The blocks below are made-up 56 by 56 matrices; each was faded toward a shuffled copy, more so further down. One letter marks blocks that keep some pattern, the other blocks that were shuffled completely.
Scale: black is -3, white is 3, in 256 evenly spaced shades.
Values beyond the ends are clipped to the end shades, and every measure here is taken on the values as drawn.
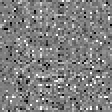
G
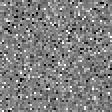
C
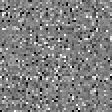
G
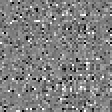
G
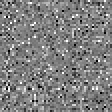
G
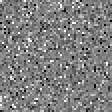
C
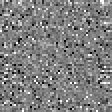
G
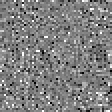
G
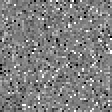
C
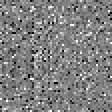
G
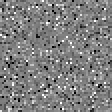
C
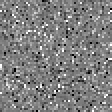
C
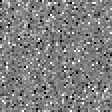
C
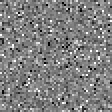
C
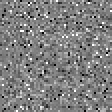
G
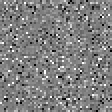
G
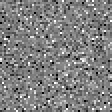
C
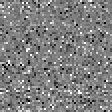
G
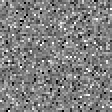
C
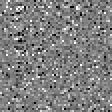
G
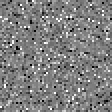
C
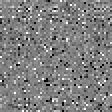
G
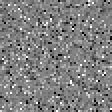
C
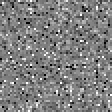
G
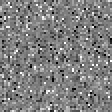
G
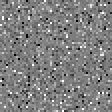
C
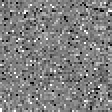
G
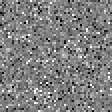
C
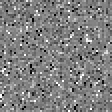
C
